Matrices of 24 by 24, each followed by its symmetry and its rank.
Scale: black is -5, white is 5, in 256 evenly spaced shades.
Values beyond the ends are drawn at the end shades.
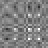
symmetric, rank two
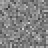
symmetric, full rank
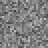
neither, full rank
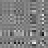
antisymmetric, rank two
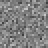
neither, full rank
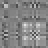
symmetric, rank two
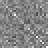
symmetric, rank five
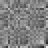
symmetric, rank three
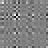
symmetric, rank two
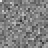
symmetric, full rank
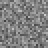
neither, full rank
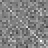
symmetric, rank five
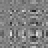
antisymmetric, rank two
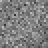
symmetric, full rank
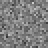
neither, full rank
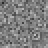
symmetric, full rank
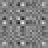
symmetric, rank two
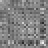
symmetric, rank three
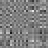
antisymmetric, rank two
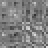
symmetric, rank three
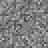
symmetric, full rank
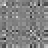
symmetric, rank three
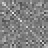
symmetric, rank five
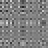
antisymmetric, rank two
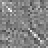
symmetric, rank five
